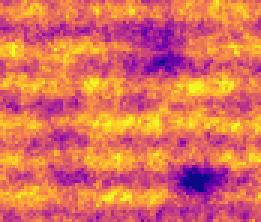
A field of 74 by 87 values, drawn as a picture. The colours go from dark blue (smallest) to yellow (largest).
Dips: two. Odd rows or columns: none. Slope: none. Stripes: horizontal, repeating 6 times. Seam: none.
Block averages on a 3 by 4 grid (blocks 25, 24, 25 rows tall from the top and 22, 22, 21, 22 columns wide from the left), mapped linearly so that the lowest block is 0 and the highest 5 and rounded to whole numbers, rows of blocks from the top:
4304 | 4555 | 4421
